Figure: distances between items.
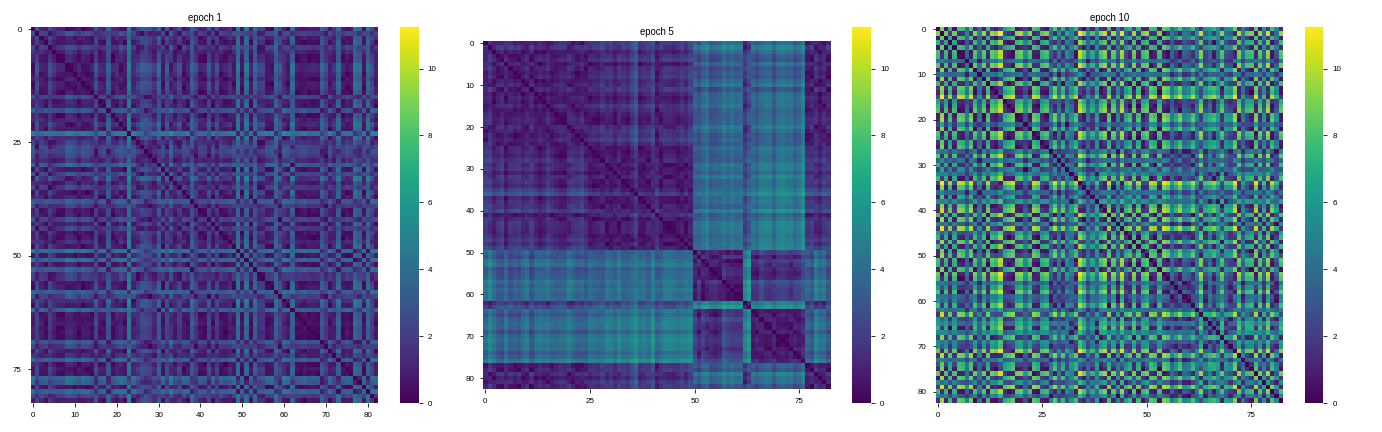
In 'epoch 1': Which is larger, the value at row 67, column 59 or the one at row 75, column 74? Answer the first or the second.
the first
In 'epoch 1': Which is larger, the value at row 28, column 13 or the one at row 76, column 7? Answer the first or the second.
the first
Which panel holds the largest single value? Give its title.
epoch 10
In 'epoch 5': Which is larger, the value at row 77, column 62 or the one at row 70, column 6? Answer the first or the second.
the second
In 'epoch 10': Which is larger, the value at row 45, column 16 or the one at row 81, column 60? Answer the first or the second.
the first
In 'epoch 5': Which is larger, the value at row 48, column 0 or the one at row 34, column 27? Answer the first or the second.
the first
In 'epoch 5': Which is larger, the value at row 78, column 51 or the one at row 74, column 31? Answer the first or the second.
the second
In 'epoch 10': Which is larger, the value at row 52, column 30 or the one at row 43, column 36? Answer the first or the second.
the second
